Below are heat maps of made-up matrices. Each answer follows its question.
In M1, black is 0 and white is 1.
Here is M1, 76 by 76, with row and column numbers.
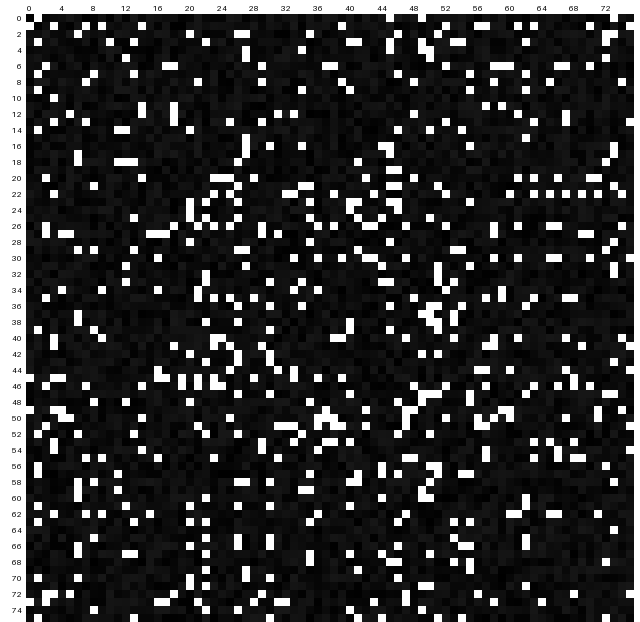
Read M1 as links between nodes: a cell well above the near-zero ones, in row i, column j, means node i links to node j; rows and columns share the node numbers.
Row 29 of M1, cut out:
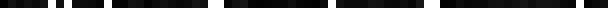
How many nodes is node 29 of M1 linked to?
9
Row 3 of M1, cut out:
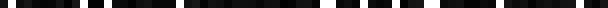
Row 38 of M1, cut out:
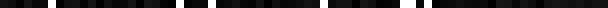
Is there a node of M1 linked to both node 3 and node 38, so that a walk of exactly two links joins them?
yes
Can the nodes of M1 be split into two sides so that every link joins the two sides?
no
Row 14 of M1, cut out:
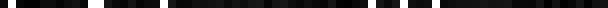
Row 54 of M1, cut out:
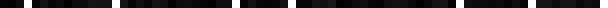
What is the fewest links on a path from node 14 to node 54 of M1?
1
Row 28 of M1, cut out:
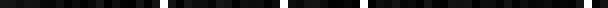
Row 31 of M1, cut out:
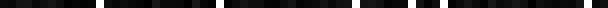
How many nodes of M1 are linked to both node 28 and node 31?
1
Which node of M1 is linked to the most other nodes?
node 26
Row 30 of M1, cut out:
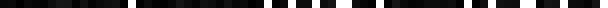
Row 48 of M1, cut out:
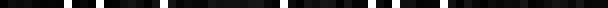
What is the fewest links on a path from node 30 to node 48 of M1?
3
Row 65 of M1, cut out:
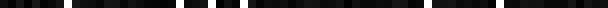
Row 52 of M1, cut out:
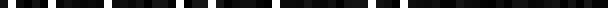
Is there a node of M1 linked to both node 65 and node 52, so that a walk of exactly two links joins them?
yes
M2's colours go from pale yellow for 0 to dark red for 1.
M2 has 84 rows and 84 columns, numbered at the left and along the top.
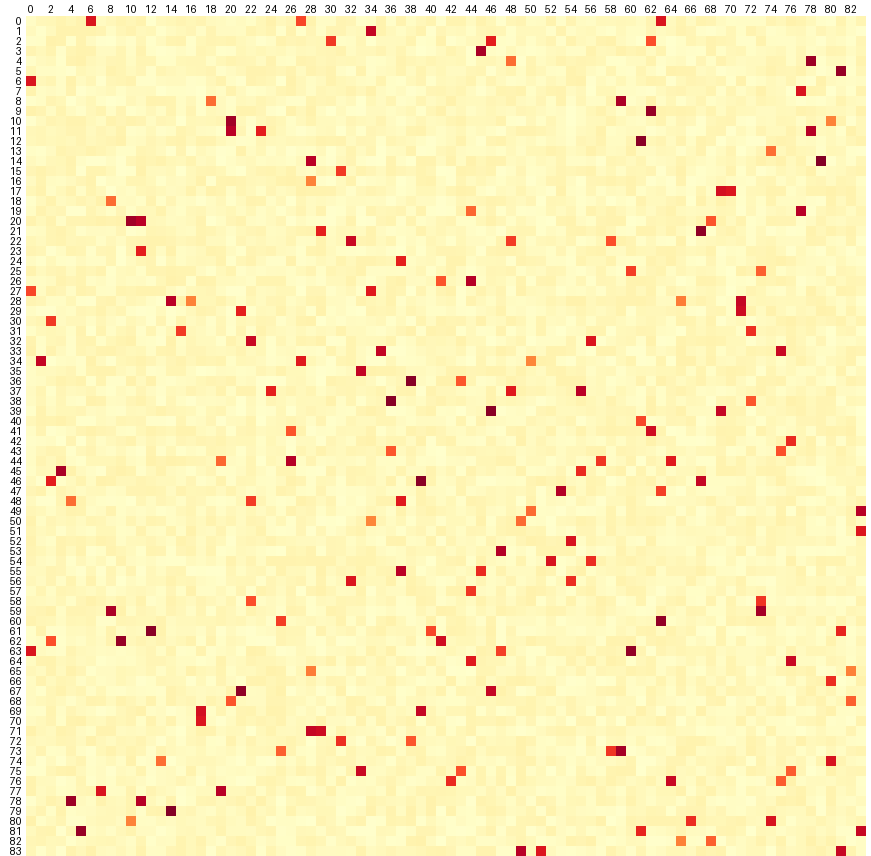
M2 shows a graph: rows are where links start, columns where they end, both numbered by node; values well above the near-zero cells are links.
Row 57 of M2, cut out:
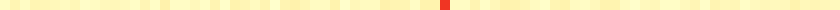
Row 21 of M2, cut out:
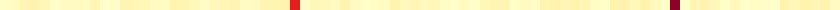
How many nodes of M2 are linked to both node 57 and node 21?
0
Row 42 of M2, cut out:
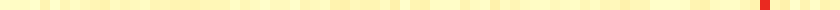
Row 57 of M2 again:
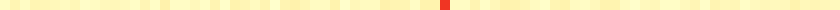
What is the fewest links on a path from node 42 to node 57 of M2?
4
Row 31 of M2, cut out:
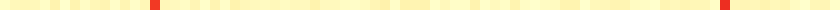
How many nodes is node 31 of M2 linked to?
2
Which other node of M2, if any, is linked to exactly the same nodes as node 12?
node 40
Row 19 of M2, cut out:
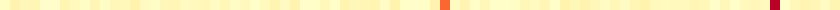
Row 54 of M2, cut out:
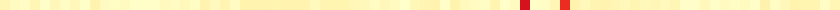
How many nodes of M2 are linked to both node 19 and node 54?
0
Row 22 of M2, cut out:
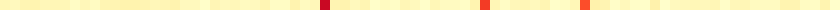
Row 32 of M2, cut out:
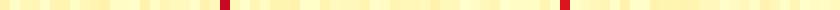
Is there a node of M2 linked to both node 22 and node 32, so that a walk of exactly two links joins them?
no
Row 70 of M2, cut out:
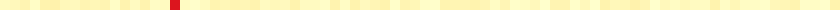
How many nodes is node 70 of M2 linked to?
1
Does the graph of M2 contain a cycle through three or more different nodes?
no
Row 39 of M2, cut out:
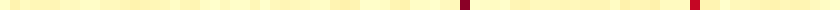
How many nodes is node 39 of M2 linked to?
2
